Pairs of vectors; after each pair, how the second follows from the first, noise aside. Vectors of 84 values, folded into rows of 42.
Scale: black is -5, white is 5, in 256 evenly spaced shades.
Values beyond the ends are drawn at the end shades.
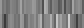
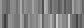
copied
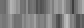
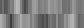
reversed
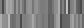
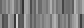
reversed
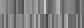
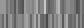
copied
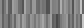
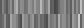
wrapped around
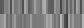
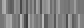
wrapped around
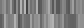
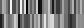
scaled up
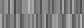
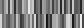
scaled up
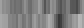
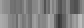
copied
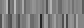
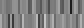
wrapped around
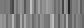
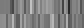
copied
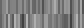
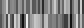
scaled up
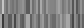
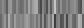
wrapped around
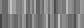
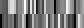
scaled up
